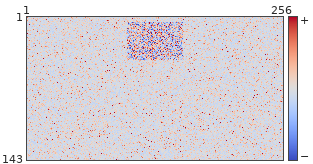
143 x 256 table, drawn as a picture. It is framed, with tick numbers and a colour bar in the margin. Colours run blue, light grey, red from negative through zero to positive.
Odd patch: rougher, in the top middle. Roughest part: top middle. Slope: none. Stripes: none.
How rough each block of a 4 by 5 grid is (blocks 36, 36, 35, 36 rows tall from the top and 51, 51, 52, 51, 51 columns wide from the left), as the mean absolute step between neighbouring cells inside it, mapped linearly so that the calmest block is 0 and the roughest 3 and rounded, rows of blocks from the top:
00300 | 00100 | 00000 | 00000
